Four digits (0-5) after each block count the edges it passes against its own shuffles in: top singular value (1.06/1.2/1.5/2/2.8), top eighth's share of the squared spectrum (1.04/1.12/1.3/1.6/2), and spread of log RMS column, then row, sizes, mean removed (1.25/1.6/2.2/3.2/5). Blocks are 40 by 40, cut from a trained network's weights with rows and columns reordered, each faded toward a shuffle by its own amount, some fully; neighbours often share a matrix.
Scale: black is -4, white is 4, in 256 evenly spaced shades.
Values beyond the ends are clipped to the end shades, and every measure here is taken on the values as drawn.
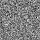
0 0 0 0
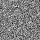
0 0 0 0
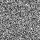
0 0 0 0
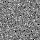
0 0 0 0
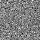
1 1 0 1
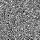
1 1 0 0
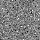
1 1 0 0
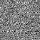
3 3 0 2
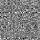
3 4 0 2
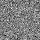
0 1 0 0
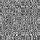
4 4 1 3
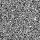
0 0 0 0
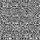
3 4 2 2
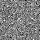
1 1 0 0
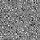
3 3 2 2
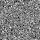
0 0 0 0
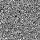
1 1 0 0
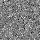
0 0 0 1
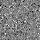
1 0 0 0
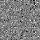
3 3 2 1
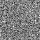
0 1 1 0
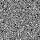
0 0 0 0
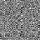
3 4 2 1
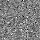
1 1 0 0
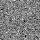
2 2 0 0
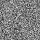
1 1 0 0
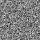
1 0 0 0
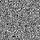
3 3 0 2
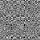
4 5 1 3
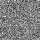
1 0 0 0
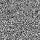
3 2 0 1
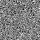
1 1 0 0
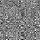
3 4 2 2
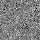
1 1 1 0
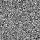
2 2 0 0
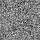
1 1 0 0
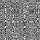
3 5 2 2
